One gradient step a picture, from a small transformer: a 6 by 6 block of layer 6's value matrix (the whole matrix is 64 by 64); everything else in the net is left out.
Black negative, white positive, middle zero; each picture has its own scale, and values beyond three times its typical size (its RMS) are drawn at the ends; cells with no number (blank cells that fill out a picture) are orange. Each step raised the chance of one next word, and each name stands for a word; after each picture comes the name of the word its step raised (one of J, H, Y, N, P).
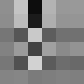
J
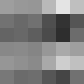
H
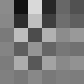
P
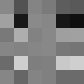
H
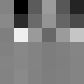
P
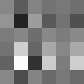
H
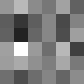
H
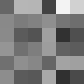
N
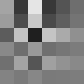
P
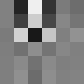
P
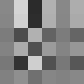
J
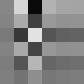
J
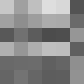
J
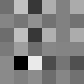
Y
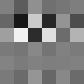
Y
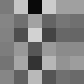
H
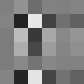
Y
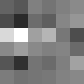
Y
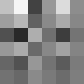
J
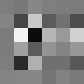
Y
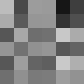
P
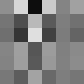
H
